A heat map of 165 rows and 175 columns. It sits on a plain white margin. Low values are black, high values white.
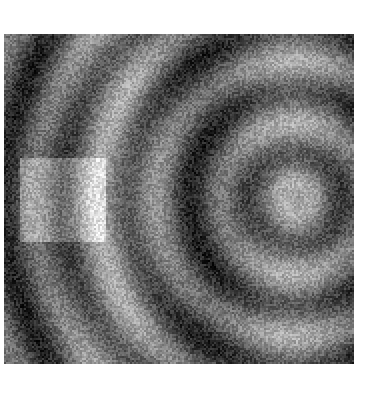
Rings: centred on the middle right. Stripes: upright, repeating 2 times. Slope: none. Odd patch: higher, in the middle left.
